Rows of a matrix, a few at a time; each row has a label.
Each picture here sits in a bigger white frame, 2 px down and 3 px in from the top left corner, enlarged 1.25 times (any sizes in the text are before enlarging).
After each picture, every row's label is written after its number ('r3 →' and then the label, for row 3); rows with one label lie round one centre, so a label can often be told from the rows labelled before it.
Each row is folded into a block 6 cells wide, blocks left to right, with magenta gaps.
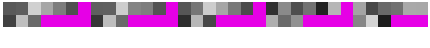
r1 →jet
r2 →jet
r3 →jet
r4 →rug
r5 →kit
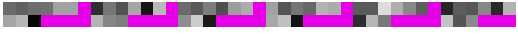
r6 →kit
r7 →rug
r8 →kit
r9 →kit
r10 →jet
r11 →rug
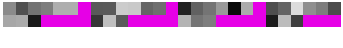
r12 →kit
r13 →jet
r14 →rug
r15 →jet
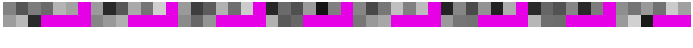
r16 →kit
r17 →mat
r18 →mat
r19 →rug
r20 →mat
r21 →rug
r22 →rug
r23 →kit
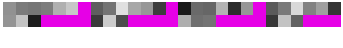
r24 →kit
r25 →jet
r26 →rug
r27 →jet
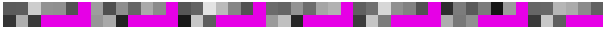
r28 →jet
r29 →kit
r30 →jet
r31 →kit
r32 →jet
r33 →rug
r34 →jet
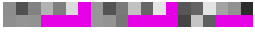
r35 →mat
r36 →mat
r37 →jet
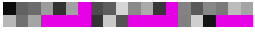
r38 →rug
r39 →jet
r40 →kit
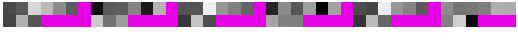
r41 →jet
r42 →rug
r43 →jet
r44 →rug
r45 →jet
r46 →kit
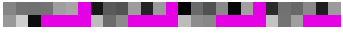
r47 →kit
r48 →rug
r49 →rug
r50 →rug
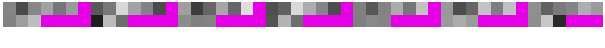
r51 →mat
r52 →jet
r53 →mat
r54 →jet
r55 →mat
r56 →mat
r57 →kit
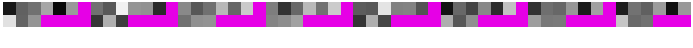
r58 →rug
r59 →jet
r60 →mat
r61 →mat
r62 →jet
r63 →rug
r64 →rug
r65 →rug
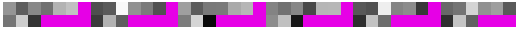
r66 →kit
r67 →jet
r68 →kit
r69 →kit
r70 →jet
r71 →jet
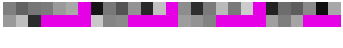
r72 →kit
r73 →rug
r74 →mat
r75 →rug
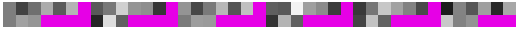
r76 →mat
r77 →jet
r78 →mat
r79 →jet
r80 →jet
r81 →rug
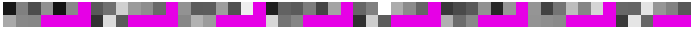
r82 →rug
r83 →jet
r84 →mat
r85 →rug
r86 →jet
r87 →rug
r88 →mat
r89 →jet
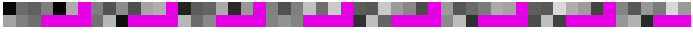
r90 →rug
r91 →kit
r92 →rug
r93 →mat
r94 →jet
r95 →kit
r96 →jet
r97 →kit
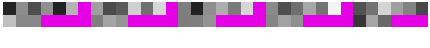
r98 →rug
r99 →mat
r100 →mat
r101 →mat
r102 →jet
